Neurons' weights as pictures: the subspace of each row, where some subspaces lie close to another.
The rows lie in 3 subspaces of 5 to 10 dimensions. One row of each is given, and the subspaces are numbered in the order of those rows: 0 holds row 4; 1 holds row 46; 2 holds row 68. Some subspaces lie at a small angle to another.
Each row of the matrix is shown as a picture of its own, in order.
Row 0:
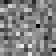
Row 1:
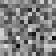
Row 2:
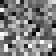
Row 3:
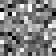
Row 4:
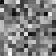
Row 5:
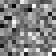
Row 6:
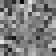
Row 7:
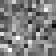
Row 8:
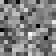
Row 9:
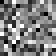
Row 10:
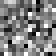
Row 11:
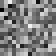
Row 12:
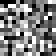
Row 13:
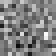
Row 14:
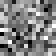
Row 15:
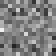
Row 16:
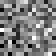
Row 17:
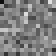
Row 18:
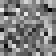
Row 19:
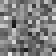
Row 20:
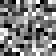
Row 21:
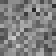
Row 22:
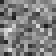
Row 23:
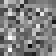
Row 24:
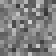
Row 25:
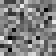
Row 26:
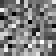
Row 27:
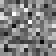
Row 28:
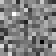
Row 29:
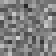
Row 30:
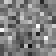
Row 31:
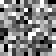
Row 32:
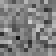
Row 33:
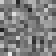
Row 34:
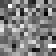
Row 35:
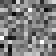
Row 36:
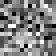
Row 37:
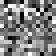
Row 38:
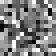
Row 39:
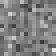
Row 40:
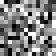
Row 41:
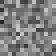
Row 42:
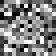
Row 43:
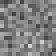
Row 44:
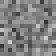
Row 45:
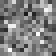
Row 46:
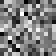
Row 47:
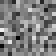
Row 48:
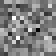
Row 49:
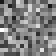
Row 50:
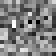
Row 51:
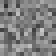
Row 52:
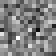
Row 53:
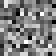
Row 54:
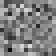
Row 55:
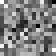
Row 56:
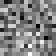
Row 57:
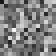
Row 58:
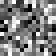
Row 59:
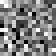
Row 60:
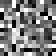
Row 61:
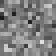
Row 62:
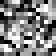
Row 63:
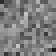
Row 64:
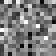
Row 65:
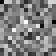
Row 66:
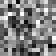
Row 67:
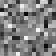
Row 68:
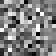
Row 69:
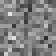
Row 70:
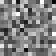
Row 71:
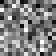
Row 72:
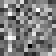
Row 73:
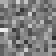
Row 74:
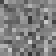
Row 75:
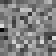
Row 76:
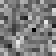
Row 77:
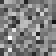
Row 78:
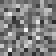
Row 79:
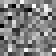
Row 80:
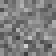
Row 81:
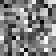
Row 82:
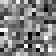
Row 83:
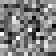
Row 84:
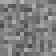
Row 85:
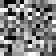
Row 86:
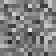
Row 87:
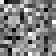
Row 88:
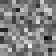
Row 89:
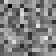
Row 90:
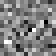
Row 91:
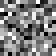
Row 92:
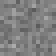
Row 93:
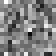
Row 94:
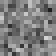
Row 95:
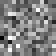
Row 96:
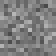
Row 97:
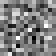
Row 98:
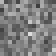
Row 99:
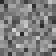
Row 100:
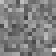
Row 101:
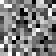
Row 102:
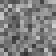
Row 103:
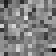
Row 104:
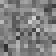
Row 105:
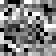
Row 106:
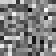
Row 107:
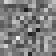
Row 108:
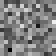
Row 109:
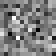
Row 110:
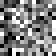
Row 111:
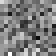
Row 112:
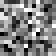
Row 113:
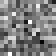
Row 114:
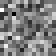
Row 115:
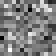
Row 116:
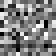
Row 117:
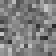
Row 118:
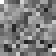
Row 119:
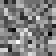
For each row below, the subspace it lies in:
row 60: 0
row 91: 1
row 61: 2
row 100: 1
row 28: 2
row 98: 0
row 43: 2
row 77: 2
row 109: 0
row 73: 0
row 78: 0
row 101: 0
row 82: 0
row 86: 2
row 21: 0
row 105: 1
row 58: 1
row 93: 1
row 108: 0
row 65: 2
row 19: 0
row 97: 1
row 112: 2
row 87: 0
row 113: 0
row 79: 0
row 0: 2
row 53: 1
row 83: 2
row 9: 0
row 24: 0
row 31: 2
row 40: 0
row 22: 1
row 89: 0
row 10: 1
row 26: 2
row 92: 0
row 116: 1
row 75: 0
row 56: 2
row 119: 1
